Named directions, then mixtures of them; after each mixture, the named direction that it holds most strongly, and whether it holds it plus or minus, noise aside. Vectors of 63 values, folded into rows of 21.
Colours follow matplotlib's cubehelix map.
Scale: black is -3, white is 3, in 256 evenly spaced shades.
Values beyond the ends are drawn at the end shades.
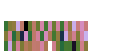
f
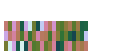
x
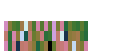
f, minus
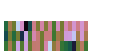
f, plus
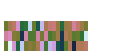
x, plus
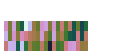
x, plus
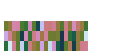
x, plus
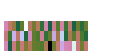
f, minus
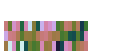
x, plus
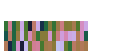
x, minus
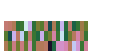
f, minus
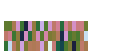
f, plus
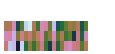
x, plus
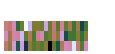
f, minus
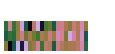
x, minus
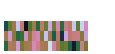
f, plus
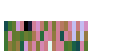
f, plus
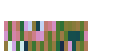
x, plus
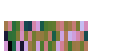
x, minus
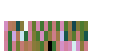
f, minus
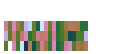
x, plus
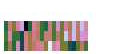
f, plus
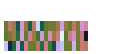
x, minus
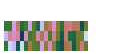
x, plus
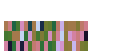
x, minus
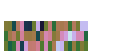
x, minus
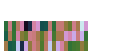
x, minus
